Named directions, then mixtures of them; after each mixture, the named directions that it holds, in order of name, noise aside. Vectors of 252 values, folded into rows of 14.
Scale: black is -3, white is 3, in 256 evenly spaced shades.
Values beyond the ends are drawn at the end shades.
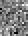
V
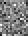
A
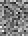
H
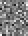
A, V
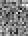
H, V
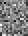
A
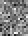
A, V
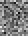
H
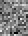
A, V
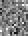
V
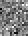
V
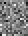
A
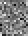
A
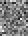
A, H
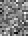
H, V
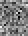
H, V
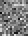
A, V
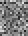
A, H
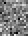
A, V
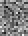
H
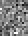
V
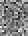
H
